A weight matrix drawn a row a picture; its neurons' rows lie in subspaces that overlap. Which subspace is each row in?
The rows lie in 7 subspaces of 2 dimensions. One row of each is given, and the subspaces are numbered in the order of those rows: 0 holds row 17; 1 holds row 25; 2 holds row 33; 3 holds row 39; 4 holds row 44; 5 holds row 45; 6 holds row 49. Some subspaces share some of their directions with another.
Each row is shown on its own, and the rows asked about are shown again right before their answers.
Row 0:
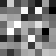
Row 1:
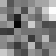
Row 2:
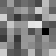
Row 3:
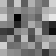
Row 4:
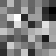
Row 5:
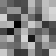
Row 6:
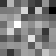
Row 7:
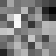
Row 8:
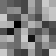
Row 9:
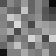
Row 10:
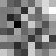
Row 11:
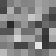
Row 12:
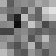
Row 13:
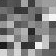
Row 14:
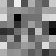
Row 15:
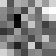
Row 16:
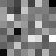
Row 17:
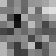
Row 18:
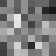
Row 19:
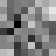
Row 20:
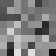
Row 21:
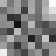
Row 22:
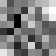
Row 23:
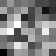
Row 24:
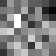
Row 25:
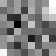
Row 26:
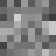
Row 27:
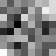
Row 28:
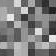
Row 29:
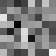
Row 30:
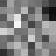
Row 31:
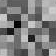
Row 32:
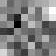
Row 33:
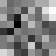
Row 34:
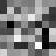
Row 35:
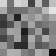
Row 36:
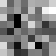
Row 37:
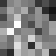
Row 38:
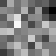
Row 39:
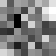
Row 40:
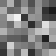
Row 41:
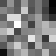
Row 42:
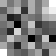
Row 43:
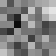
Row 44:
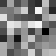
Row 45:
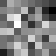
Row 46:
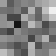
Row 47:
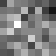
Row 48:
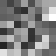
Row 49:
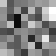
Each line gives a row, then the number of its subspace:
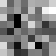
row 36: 0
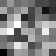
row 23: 6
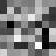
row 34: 6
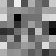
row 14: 5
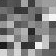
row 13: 0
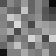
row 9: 1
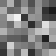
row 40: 2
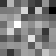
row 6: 4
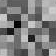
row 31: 3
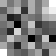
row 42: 1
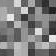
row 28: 5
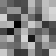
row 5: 3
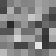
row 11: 6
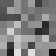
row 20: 2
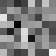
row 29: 3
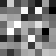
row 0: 4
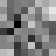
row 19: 2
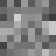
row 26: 5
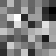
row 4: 2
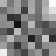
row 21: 1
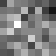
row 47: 4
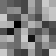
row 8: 3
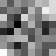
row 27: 6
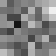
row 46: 5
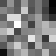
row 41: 1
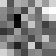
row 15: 3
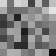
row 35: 3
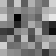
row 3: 5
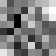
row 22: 2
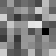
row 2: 4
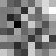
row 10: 5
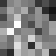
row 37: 2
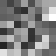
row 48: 0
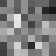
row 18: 0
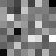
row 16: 1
